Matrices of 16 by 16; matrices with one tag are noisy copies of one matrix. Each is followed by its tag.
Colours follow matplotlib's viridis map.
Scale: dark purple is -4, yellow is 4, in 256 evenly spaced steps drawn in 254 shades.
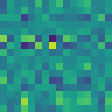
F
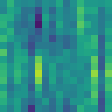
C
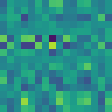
F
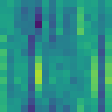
C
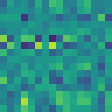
F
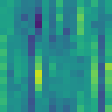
C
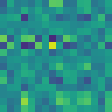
F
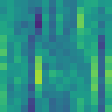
C
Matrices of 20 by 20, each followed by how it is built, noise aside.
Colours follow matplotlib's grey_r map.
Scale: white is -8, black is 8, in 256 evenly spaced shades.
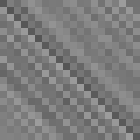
Toeplitz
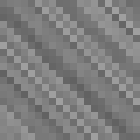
Toeplitz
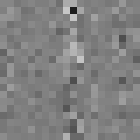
uneven columns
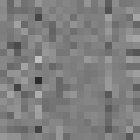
uneven columns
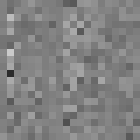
uneven columns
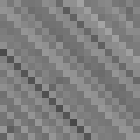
Toeplitz
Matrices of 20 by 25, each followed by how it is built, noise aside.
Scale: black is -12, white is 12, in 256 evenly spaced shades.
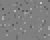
sparse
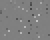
sparse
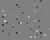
sparse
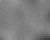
smooth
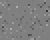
sparse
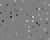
sparse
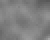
smooth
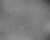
smooth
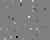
sparse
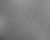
smooth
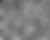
smooth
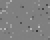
sparse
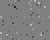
sparse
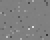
sparse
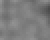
smooth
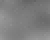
smooth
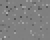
sparse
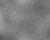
smooth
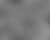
smooth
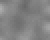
smooth
